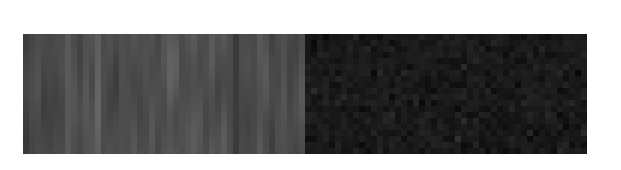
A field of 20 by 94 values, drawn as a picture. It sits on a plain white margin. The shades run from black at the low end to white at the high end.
The table splits into one row of 2 panels. Panel 1,1: low, streaked downward, faint in contrast. Panel 1,2: very low, fine-grained, faint in contrast.
